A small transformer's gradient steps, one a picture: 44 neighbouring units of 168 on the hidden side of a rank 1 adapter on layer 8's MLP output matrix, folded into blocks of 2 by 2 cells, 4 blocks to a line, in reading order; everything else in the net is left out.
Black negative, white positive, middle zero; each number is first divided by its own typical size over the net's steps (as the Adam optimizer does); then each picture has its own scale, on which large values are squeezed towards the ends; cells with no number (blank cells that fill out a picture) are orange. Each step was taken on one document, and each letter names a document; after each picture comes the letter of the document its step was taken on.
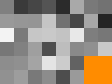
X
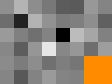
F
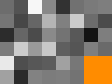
X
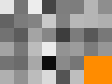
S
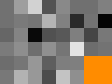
X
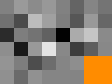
F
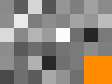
S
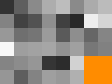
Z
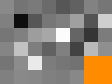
F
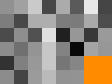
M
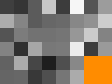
S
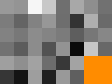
X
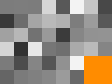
Z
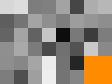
M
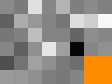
X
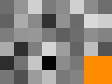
S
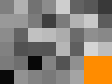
M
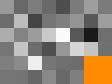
F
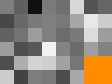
S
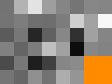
X
